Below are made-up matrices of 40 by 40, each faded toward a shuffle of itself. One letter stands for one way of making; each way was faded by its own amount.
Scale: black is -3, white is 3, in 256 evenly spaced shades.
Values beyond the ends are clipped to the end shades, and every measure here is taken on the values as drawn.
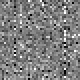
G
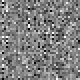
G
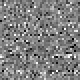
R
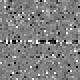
R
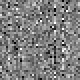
G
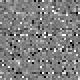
R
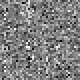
G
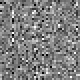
G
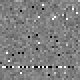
R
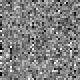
G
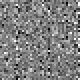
G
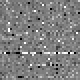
R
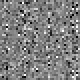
G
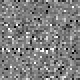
R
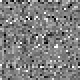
R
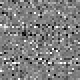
R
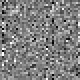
G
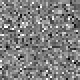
R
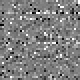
R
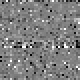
R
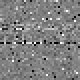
R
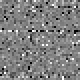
R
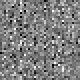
G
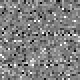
R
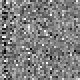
G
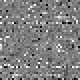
R
